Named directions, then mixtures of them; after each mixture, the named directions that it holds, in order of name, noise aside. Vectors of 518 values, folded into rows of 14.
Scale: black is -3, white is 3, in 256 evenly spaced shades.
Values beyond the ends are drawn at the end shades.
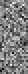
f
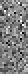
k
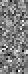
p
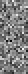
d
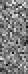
d, f, k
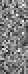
d, f, p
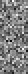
d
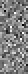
d, k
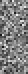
d, k, p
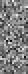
d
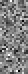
p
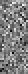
f, k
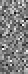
f, k, p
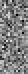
d, f, p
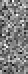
d, k, p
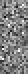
d, f, p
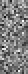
d, f, p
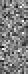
d, f, p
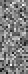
f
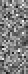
d, f, p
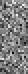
d, f, k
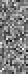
d, f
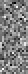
f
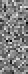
d
